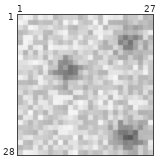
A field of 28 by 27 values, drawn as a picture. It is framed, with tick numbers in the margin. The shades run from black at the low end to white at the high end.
The halves do not mirror each other. The ninth with the lowest average is the bottom right. On average the colour sits 80% of the way up the scale. There are three dips.
